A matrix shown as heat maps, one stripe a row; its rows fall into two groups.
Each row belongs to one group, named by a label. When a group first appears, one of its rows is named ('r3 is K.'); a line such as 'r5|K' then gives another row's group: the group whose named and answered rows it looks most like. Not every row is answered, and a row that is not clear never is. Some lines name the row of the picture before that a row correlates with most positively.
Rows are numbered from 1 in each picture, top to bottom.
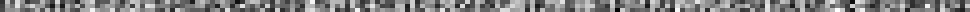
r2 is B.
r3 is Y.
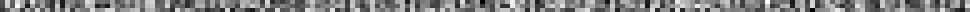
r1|B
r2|B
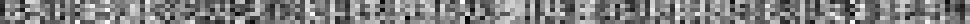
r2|Y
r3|Y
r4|B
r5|Y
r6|Y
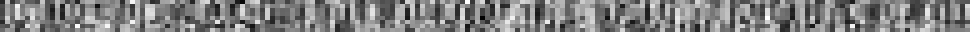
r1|B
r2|B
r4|B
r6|Y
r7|Y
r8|Y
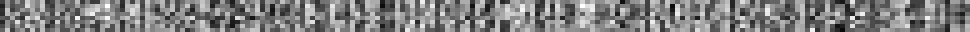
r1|B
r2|B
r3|B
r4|Y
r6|B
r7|B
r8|B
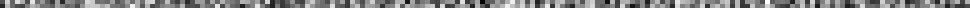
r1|B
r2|Y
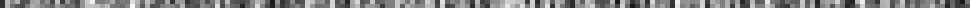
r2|Y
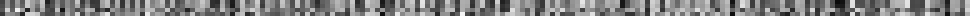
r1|B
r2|B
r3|B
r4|Y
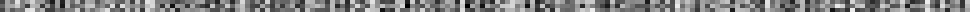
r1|B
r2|Y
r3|B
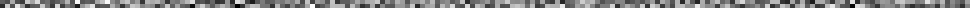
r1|Y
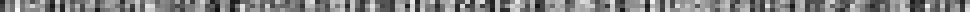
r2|B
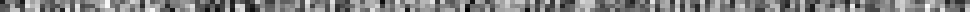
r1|Y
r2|Y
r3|Y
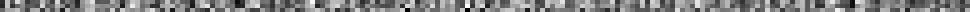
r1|B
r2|B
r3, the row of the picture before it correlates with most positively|3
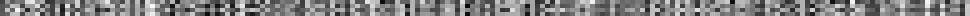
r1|B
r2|Y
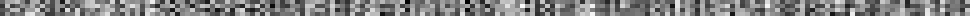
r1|Y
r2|B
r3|Y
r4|B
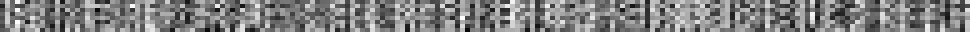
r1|B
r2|Y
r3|B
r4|B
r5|Y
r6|B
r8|Y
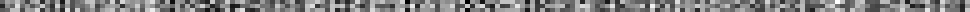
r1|Y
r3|Y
